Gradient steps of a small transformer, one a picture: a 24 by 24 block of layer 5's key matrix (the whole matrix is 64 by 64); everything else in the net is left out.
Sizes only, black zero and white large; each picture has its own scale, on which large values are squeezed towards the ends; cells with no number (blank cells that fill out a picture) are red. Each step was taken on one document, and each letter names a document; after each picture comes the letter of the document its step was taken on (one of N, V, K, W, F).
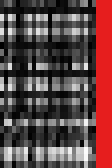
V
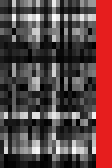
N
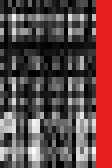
V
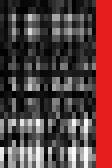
V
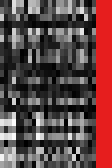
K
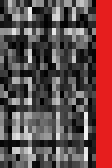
K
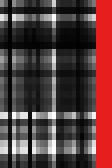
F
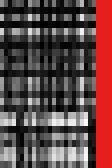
V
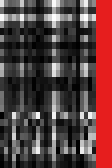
N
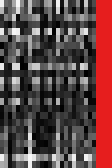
K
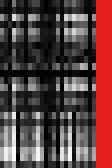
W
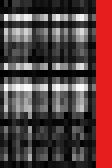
W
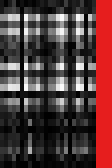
W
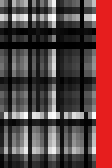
N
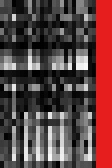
W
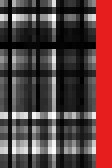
F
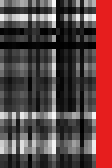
N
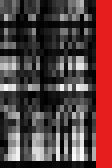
W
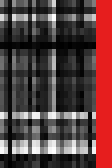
N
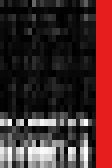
V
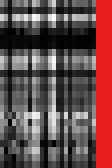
N
